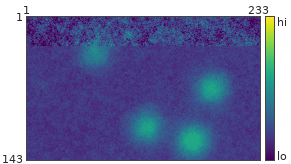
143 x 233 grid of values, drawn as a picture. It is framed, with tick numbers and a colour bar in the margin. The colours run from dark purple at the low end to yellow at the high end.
Odd rows or columns: none. Average level on the scale: 20%. Bumps: four. Stripes: none. Histogram: skewed, a long tail of high values. Seam: horizontal, 20% of the way down, the bottom part calmer.
